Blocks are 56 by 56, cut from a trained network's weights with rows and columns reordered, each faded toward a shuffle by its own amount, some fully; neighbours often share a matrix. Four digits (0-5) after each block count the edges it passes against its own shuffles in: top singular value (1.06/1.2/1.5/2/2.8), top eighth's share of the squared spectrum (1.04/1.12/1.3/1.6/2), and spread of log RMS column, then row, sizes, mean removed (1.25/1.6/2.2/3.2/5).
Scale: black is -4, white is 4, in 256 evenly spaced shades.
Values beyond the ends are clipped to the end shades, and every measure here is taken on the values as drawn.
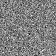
1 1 0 0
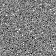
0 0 0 0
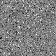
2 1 0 0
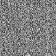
3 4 2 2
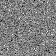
0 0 0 0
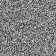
0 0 0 0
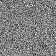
0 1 0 0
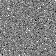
0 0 0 0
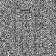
3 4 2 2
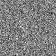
1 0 0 0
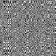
4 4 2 2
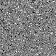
2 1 0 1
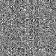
2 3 1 1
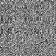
3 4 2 1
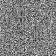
2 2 1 0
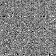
2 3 0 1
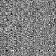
3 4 2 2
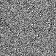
2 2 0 0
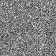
1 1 0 0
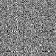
3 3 1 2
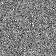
0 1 0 0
